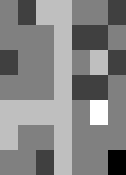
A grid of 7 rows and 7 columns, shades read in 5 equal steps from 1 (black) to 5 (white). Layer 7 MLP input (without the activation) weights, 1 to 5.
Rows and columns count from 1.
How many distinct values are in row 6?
2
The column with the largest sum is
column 4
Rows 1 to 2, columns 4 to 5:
4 3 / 4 2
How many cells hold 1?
1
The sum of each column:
22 21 22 28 19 22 17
